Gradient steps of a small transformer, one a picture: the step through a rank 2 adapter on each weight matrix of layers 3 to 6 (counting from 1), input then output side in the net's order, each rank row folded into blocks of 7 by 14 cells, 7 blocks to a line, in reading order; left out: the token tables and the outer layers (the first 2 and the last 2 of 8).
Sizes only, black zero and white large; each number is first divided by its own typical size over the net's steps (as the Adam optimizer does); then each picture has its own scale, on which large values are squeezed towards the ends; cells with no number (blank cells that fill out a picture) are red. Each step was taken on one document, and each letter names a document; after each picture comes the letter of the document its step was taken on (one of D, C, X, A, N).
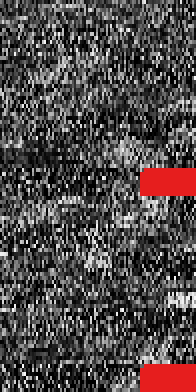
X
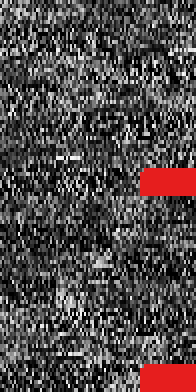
X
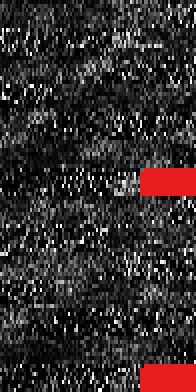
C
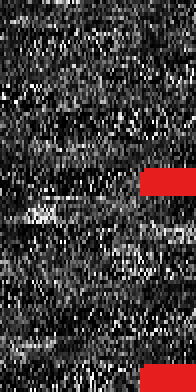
C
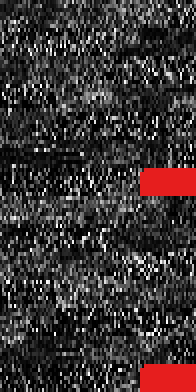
C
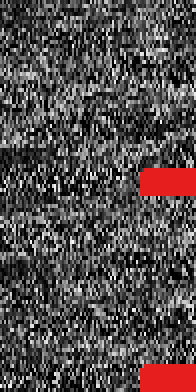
X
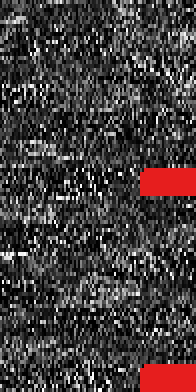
C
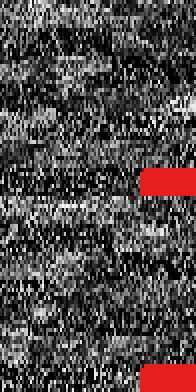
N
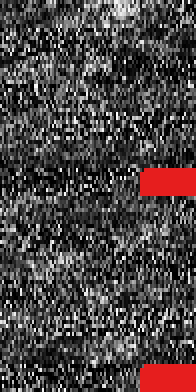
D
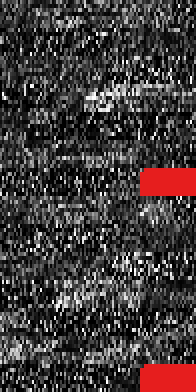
C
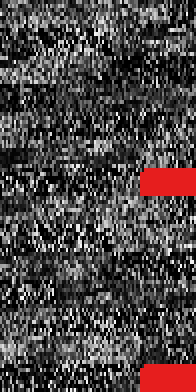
N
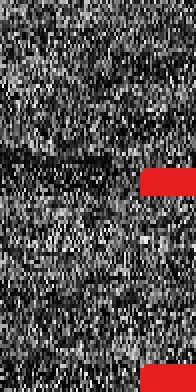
D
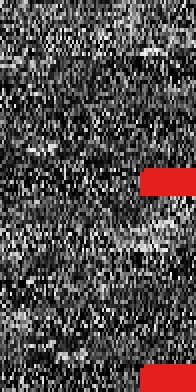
D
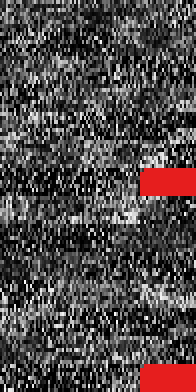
X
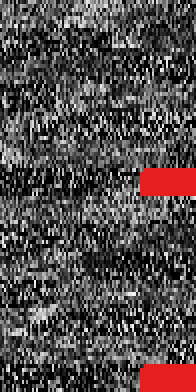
N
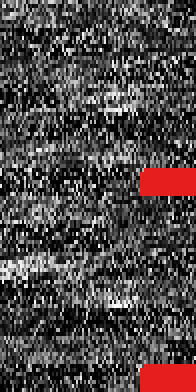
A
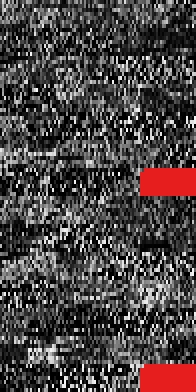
A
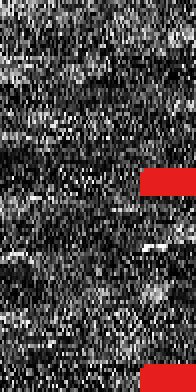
D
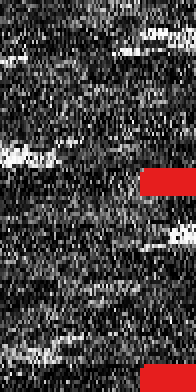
X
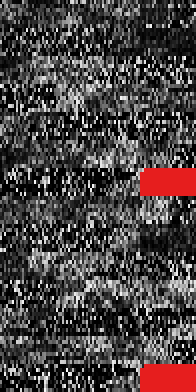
A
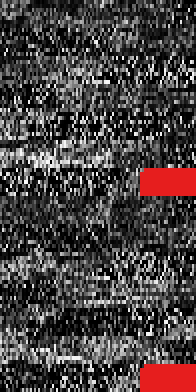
A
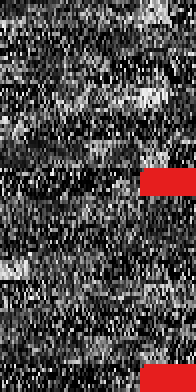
N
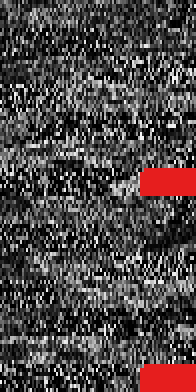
A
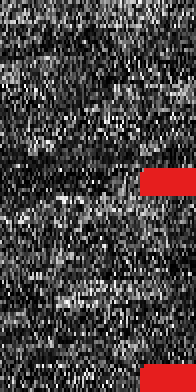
D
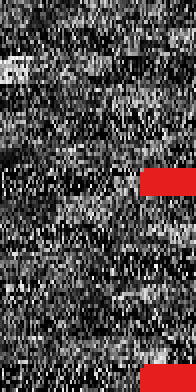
N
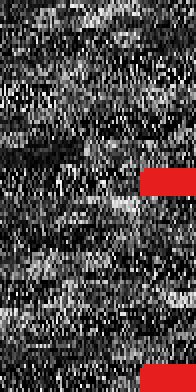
X
